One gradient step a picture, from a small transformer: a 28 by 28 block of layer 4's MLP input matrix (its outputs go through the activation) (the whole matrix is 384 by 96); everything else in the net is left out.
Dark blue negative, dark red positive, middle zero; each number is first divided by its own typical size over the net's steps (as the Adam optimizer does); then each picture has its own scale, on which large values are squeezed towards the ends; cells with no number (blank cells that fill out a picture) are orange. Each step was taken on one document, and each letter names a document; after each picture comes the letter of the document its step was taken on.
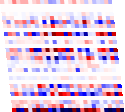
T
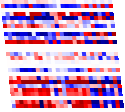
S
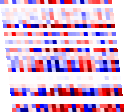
T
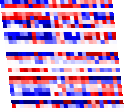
S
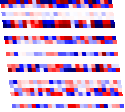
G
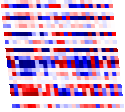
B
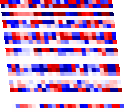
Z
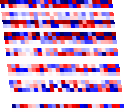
Z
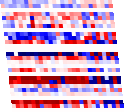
S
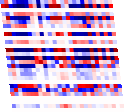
B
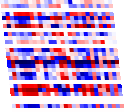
B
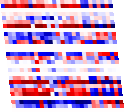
S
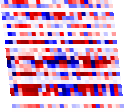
B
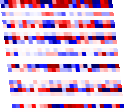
G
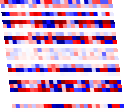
Z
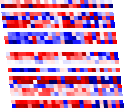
S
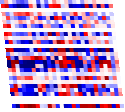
B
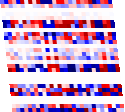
G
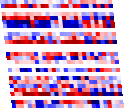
S
